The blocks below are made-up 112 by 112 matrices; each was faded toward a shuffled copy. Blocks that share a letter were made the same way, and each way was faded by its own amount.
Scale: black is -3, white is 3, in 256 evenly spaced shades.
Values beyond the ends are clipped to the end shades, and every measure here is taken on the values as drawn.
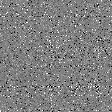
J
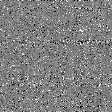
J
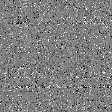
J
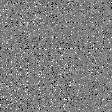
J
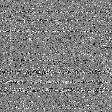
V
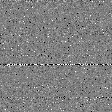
V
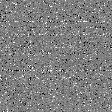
J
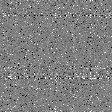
J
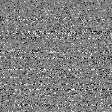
V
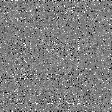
J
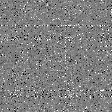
J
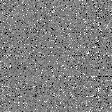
J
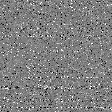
J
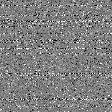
V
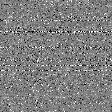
V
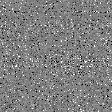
J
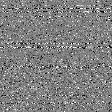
V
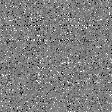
J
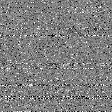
V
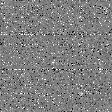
J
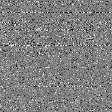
V
